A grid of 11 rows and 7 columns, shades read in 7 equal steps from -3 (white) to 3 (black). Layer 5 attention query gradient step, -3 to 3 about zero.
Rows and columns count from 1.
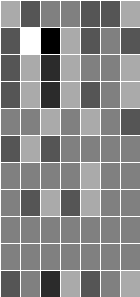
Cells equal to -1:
17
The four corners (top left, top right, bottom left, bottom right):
-1 -1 1 -1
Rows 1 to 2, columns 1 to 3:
-1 1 0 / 1 -3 3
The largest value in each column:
1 1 3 1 1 1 1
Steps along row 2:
down up down up down up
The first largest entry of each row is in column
2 3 3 3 7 1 1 2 1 1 3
